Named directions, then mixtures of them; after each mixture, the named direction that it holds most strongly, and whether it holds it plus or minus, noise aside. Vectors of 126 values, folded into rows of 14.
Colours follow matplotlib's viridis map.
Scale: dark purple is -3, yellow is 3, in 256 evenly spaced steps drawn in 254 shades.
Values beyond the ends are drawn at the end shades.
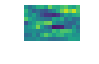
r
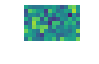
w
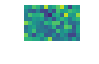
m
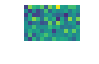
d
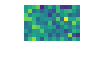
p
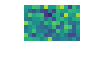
m, plus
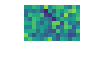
m, plus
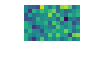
p, minus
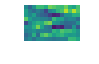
r, plus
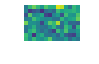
m, plus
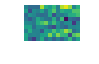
p, minus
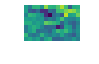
m, plus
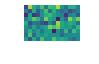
d, plus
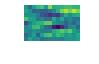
r, plus
